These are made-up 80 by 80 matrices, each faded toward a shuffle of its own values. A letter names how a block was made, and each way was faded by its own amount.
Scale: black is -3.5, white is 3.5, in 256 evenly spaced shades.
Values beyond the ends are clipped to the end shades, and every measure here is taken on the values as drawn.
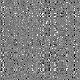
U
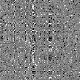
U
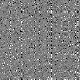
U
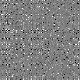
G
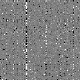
U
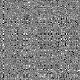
U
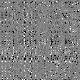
G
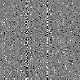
U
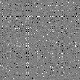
G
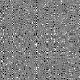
U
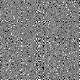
U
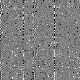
U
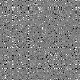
G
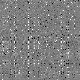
G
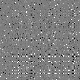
G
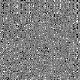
U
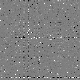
G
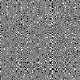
U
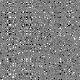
G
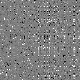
G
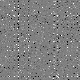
G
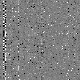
U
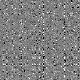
U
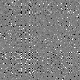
G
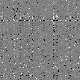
G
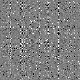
U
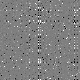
G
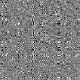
U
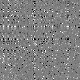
G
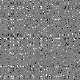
G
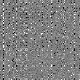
U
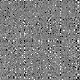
U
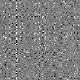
U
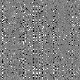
U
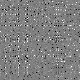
G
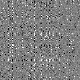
U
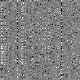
U
